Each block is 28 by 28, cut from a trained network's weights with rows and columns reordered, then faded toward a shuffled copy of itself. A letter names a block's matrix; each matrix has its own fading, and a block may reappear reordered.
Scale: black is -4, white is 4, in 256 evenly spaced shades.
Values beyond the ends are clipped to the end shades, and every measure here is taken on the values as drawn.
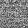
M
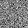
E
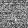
M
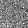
E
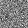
E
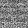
M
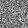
E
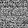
M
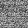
M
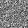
E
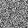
E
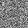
E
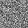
E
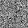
E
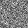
E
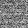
M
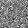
E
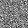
E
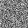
E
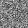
E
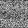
M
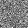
E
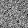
E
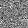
E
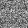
M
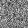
E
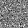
E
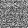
M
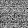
M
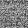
M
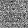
M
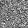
E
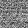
M
